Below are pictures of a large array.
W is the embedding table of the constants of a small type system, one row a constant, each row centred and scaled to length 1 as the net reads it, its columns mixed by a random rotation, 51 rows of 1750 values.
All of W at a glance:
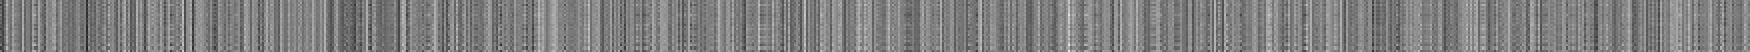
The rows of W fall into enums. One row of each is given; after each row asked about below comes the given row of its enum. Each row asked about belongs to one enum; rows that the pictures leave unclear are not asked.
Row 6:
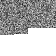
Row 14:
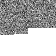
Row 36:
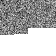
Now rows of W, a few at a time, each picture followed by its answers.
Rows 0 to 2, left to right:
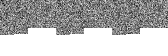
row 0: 36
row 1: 14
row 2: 6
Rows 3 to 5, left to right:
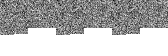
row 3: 14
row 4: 36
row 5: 36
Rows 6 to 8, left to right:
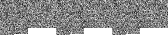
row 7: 14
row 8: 14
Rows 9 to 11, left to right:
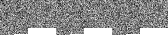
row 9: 36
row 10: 14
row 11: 6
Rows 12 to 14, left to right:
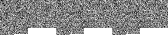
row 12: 36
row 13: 14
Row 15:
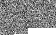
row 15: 14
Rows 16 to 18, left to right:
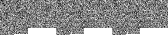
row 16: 36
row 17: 14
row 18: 14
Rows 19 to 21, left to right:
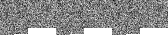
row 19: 6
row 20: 14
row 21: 36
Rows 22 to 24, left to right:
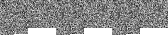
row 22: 14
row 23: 6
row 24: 6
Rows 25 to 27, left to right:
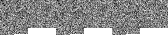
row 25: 36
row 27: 14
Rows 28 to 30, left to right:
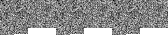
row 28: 36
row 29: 36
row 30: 36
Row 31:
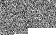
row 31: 14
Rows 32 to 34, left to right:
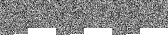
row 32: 14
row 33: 36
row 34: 6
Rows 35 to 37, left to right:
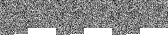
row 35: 14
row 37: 36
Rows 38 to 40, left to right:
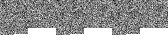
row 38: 14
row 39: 36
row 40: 36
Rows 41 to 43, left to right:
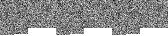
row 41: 6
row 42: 14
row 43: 36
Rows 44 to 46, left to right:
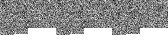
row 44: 14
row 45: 14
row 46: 36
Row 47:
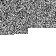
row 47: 36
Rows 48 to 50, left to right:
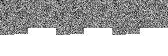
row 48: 36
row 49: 36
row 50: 14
